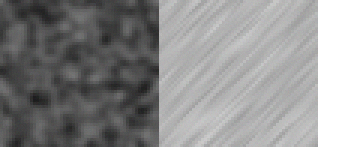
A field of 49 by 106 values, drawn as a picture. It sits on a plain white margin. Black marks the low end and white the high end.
The table splits into one row of 2 panels. Panel 1,1: low, blotchy. Panel 1,2: high, slanting up to the right, faint in contrast.
